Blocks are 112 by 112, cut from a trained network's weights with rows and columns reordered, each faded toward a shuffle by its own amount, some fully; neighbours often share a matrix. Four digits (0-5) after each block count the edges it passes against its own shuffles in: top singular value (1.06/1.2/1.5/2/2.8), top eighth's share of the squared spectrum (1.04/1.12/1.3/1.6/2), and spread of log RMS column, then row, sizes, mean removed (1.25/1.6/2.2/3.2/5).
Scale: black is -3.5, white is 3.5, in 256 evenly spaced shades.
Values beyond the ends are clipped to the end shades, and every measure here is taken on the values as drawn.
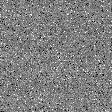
1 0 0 0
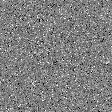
0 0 0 0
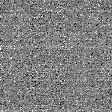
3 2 2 0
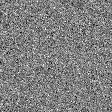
0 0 0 0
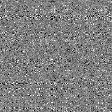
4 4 2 3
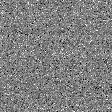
1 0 0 0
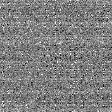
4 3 2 0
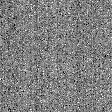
2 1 0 0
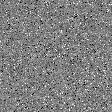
0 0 0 0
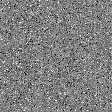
0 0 0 0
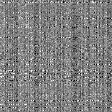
4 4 1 4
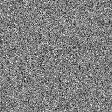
2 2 0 0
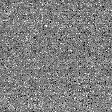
2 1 1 0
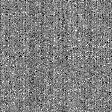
3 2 0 2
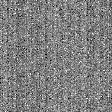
3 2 0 2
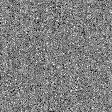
1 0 0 0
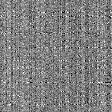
4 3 1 3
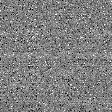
2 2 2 0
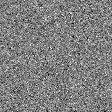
1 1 0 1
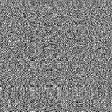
4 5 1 3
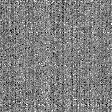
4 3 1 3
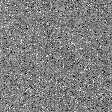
1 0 0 0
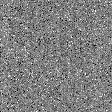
1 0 0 0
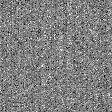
2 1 0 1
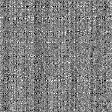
4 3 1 3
